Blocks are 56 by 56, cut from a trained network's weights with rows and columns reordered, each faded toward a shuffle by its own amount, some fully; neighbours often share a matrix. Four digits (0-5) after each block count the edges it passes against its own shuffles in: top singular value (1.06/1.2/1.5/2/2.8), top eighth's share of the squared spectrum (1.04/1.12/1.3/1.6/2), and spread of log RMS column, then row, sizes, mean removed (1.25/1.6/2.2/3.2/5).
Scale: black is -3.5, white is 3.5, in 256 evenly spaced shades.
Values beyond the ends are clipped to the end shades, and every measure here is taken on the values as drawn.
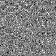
2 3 0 1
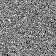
0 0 0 0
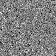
0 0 0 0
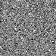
1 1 0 0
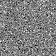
0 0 0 0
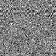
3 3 1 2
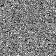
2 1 0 0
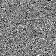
0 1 0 0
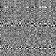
4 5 2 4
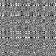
4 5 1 3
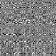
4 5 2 3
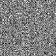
3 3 1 1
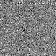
3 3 0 0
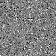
2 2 0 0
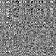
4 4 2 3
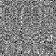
4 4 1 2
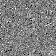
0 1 0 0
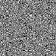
3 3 1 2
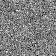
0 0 0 0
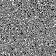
1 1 0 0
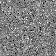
0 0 0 0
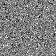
2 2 0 1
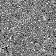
2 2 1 0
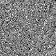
2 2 1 0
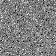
0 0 0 0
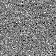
1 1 0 0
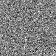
2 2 0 0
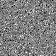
0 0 0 0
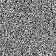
2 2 0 0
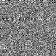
3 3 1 2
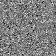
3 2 0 1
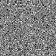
3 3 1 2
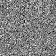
2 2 0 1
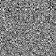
3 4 1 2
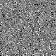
3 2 1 2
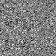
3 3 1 2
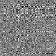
4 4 2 3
